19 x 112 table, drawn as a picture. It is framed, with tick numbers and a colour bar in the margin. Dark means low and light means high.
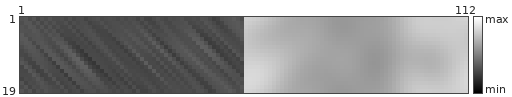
The table splits into one row of 2 panels. Panel 1,1: low, slanting down to the right, faint in contrast. Panel 1,2: high, smooth.
